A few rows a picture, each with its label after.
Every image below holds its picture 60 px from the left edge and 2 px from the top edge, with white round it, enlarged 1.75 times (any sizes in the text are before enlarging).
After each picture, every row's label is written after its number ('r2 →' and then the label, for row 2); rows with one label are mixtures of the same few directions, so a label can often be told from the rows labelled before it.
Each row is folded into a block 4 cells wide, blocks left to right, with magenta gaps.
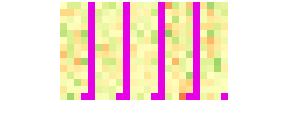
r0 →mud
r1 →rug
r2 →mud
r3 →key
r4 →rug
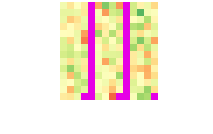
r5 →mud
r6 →key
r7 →rug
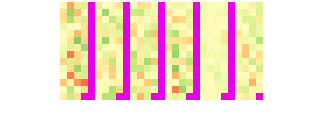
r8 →key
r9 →rug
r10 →mud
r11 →mud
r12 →mud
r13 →mud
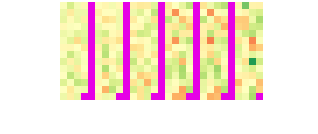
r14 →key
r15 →mud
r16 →mud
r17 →rug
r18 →rug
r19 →rug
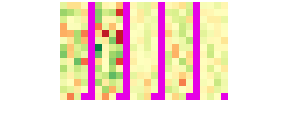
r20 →mud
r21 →mud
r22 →key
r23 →mud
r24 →mud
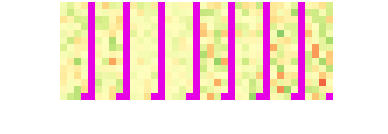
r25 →rug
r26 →rug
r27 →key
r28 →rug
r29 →mud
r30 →key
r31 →mud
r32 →mud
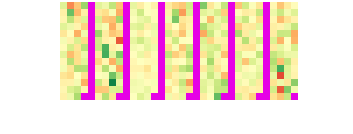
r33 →key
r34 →mud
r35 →rug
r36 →key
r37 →key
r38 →key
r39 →mud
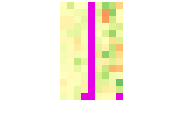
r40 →rug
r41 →key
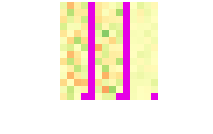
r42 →key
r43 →mud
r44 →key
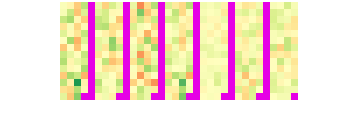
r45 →key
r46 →rug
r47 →key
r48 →key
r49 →mud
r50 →mud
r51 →rug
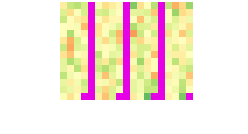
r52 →rug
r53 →mud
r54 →key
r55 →key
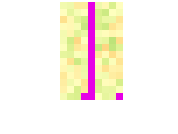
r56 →rug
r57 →rug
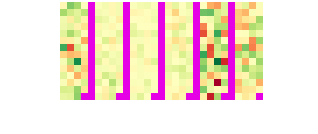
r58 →rug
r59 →key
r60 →mud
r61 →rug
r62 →mud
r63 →rug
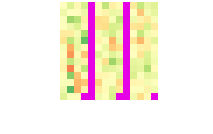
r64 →mud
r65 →rug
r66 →rug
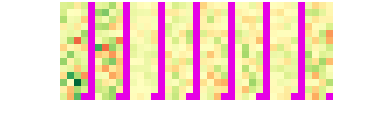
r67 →key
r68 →rug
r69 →mud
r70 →mud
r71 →key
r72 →mud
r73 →rug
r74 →mud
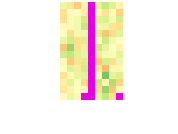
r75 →rug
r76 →mud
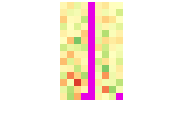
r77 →key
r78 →mud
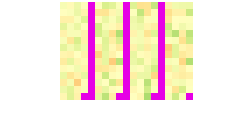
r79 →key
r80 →mud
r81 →key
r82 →mud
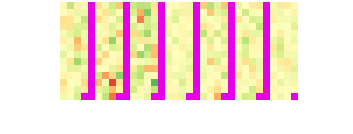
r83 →rug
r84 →key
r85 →key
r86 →key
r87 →key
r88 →rug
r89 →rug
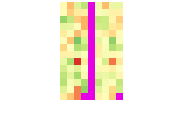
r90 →rug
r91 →rug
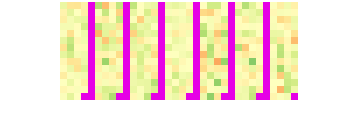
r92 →rug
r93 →key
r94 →key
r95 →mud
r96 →mud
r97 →rug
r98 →mud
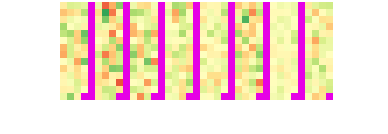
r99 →mud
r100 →key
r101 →mud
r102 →key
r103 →mud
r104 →key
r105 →mud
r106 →rug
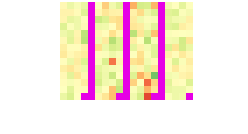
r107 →mud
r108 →rug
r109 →key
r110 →rug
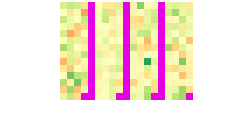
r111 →mud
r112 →key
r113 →rug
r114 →rug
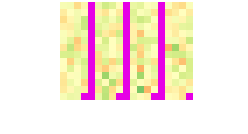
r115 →rug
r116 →mud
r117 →mud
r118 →rug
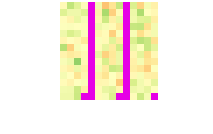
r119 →rug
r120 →key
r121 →rug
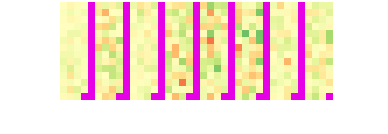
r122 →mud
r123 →rug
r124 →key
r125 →mud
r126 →rug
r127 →mud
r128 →rug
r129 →mud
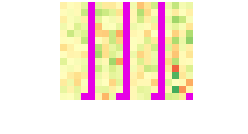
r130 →mud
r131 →mud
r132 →key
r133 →mud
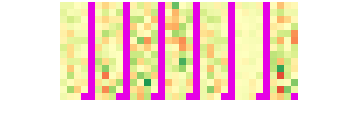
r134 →mud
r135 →mud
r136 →key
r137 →rug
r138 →mud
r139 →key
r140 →mud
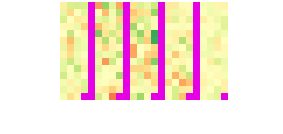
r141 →rug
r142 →key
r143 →mud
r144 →key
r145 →rug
